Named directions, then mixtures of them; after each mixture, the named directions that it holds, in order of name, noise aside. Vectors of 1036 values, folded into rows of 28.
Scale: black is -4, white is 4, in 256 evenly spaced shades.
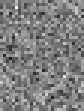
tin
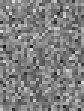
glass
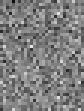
glass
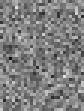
glass, tin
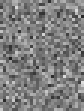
glass, tin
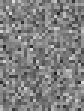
glass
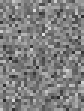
glass, tin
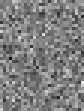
glass, tin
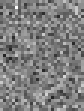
tin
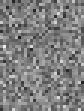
glass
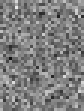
glass, tin
